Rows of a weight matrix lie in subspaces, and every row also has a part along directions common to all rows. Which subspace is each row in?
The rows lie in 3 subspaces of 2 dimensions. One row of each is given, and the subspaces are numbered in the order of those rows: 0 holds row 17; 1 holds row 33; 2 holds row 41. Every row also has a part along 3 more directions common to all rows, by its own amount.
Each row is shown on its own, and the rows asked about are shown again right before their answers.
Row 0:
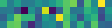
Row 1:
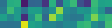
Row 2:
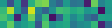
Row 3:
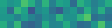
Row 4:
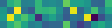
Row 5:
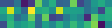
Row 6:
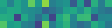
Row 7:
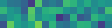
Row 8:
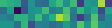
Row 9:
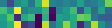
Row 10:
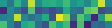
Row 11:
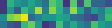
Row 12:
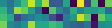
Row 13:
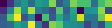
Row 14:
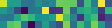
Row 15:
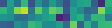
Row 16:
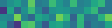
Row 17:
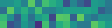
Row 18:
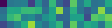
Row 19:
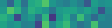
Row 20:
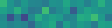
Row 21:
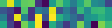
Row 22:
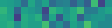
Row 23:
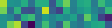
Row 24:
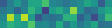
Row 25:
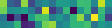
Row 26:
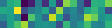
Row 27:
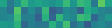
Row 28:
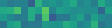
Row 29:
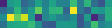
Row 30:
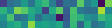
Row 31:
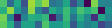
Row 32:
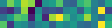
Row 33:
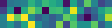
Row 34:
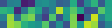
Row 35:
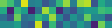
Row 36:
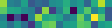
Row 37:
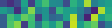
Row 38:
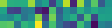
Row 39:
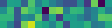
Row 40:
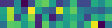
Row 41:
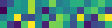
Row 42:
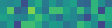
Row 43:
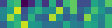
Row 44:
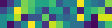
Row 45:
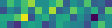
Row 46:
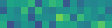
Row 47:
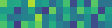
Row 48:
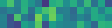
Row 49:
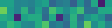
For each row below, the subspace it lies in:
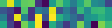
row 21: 0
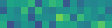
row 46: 0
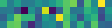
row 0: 2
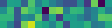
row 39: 2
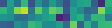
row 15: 2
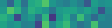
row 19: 0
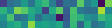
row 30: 2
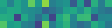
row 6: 0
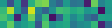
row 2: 0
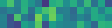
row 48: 0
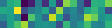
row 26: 1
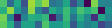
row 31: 0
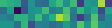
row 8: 2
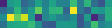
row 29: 1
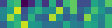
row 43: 1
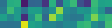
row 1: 1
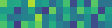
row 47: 0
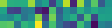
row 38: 0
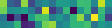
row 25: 1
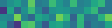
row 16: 2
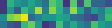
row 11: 1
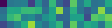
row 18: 2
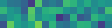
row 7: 0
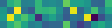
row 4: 1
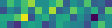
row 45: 1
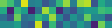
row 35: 0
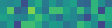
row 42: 0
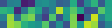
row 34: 2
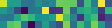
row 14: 2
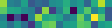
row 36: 1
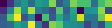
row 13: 2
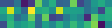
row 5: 0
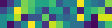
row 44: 2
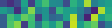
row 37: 1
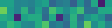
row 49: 2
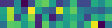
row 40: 0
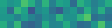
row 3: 0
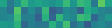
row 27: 2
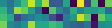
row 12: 2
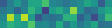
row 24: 1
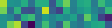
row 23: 2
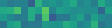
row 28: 0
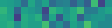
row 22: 2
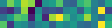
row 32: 0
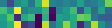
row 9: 0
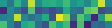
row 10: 2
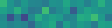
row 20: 1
